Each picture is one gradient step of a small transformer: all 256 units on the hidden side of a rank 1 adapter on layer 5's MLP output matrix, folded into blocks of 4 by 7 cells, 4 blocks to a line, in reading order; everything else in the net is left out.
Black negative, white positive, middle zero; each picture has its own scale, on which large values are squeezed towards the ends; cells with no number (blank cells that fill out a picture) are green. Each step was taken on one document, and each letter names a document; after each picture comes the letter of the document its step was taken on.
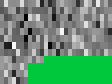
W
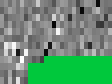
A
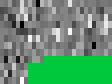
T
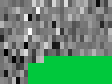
W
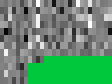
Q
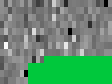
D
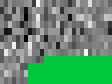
Q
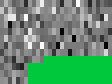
Q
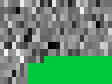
W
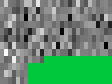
Q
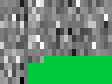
T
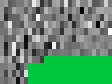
W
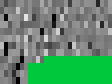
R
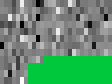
T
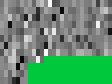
R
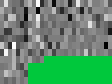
Q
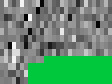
W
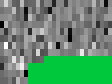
D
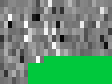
R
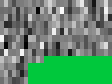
R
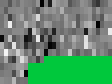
R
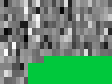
Q
